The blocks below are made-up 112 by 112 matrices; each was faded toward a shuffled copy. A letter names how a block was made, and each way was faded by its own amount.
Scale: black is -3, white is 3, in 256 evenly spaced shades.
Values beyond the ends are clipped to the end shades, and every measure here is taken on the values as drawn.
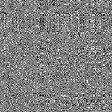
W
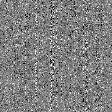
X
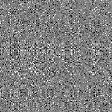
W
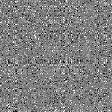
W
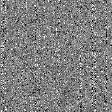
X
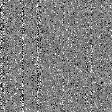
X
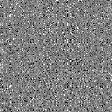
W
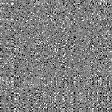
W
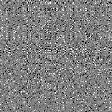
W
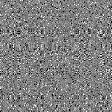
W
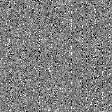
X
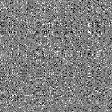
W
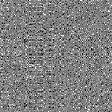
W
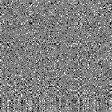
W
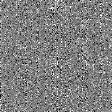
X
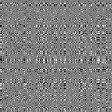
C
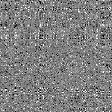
W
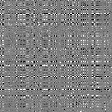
C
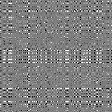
C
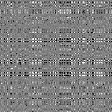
C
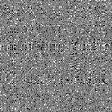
W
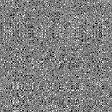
W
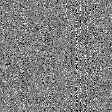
X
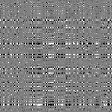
C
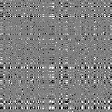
C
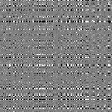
C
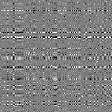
C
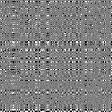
C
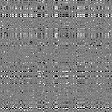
C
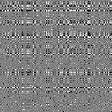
C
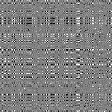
C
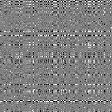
C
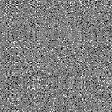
W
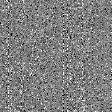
X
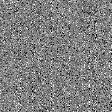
X
